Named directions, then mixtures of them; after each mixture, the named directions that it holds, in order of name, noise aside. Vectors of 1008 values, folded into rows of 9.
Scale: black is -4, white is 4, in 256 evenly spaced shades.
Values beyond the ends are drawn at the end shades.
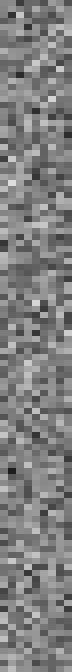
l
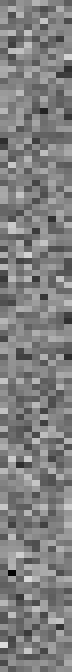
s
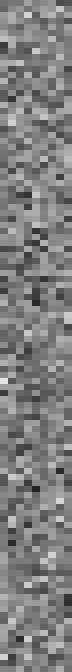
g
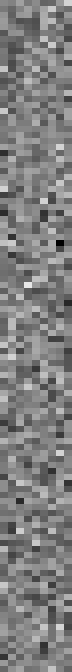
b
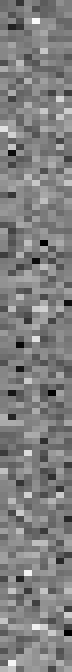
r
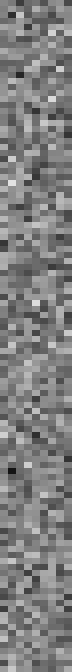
l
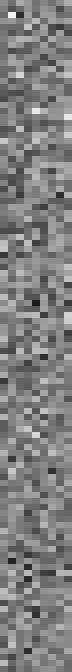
l, s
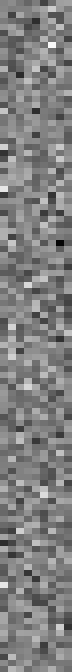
b, l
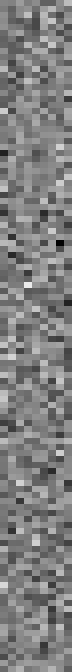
b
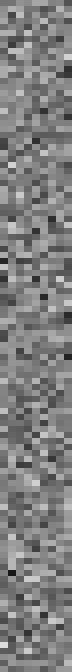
s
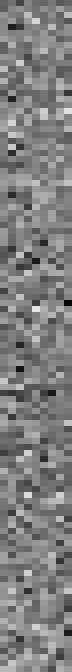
g, r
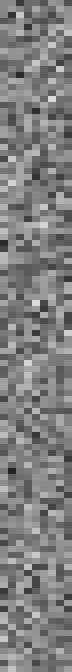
l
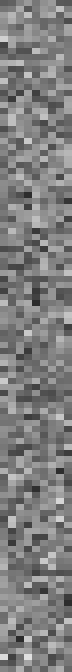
g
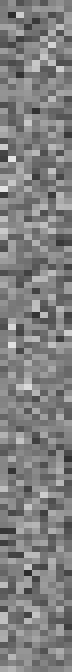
b, l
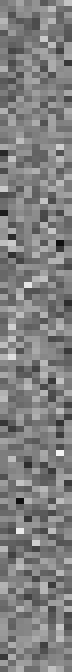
b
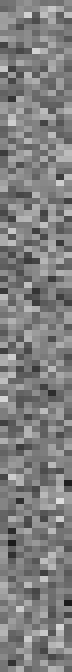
b, g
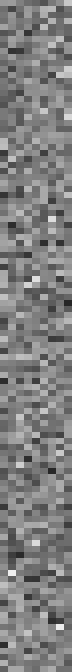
b, s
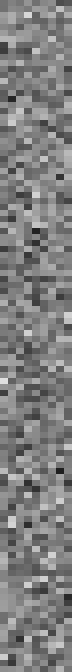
g
